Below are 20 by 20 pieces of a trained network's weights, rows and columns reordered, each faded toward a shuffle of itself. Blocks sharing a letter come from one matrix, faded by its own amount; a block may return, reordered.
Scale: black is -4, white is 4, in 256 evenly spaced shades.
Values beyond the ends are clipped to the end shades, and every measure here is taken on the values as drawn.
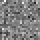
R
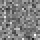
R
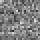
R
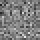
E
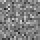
R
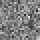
R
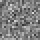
R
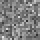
R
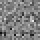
E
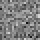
E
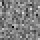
R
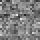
E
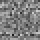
E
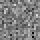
R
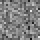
R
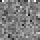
R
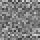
E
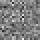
E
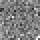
R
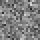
R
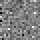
R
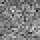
R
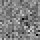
R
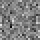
R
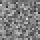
R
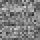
E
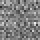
E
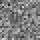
R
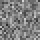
R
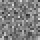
R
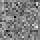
R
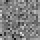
R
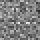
E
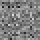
E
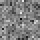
R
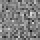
E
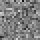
R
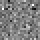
R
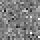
R
